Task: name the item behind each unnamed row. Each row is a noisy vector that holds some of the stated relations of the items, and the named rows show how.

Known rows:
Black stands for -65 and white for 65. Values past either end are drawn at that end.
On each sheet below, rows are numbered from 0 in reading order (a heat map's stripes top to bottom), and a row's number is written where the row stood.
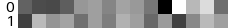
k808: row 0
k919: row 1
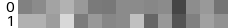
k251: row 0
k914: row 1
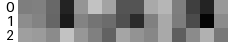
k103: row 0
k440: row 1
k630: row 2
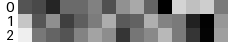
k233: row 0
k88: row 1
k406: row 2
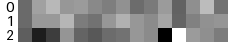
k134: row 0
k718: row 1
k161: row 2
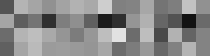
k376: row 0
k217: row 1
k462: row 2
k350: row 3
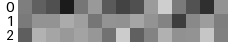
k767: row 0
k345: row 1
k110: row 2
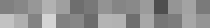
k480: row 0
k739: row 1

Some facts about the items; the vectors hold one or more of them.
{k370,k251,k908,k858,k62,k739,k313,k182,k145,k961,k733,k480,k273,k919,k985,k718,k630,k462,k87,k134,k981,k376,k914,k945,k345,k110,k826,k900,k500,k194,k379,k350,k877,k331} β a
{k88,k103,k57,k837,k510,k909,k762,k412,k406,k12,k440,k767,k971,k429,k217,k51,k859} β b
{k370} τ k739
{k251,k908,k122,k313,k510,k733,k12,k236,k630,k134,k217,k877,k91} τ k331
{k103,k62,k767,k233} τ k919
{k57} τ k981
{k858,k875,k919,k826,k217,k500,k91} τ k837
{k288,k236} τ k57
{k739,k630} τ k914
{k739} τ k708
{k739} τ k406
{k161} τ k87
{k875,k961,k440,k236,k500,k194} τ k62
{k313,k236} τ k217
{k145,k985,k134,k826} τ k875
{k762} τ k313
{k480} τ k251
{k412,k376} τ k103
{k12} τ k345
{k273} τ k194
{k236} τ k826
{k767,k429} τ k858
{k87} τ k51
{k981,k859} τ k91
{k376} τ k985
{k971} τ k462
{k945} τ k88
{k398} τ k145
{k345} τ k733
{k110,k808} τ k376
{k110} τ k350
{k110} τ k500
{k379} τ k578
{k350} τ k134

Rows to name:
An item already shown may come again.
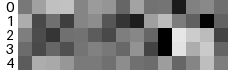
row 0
k331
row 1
k762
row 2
k236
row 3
k875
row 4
k826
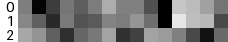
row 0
k578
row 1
k288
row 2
k57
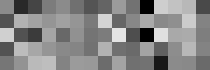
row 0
k122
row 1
k110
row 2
k708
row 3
k500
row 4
k331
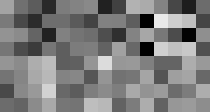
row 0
k859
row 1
k236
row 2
k440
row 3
k91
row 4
k945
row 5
k313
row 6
k87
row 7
k379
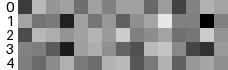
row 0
k919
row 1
k971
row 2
k376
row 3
k412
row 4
k379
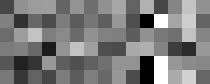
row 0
k858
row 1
k398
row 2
k145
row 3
k103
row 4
k161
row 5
k398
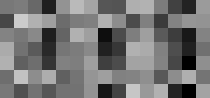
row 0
k103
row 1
k62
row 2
k837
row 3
k859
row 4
k909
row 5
k981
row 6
k51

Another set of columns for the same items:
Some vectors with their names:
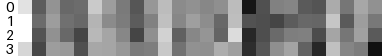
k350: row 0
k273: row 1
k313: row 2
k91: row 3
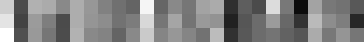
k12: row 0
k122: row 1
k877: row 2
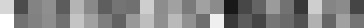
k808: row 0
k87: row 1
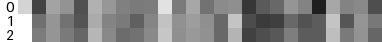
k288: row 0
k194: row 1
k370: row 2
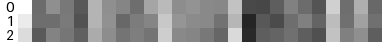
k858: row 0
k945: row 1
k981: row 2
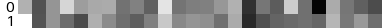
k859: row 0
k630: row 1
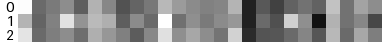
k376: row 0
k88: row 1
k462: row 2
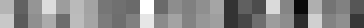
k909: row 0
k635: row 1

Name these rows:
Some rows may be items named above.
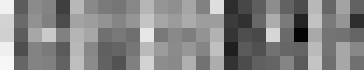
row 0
k500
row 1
k875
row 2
k440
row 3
k110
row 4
k914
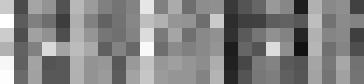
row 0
k288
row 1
k62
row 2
k288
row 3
k88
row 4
k134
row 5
k134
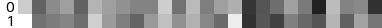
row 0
k161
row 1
k87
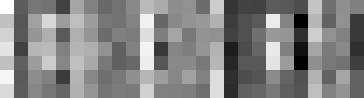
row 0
k62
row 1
k837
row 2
k578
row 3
k217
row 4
k762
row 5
k500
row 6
k981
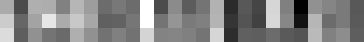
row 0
k57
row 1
k51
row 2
k981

